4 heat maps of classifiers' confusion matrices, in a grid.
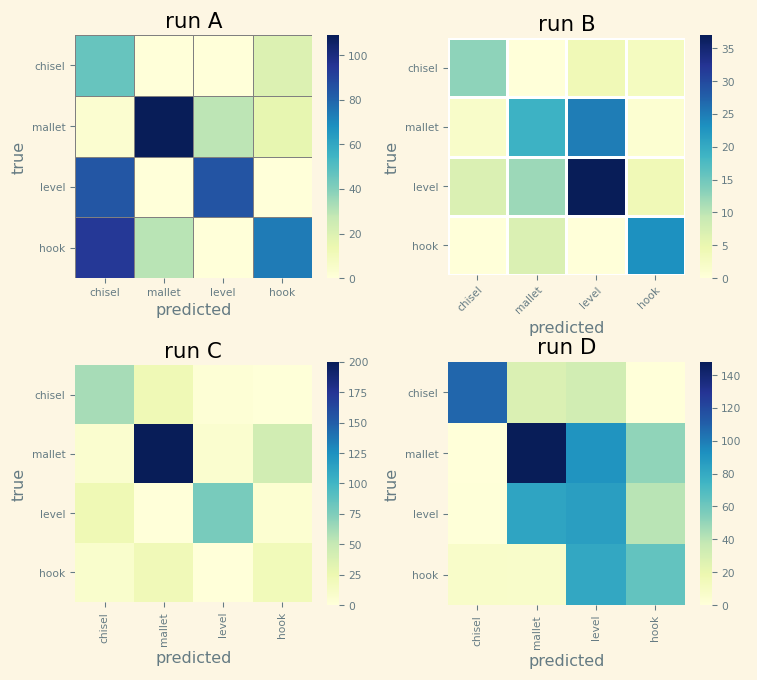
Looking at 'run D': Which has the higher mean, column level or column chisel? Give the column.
level
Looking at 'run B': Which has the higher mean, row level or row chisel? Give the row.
level
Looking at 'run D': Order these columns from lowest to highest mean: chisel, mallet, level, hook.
chisel, hook, mallet, level
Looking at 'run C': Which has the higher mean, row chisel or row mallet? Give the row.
mallet
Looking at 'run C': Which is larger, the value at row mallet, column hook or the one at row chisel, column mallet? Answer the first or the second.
the first
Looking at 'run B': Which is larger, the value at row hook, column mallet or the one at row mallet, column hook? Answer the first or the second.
the first
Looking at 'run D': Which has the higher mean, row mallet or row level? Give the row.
mallet
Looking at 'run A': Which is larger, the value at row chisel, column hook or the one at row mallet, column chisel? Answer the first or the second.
the first
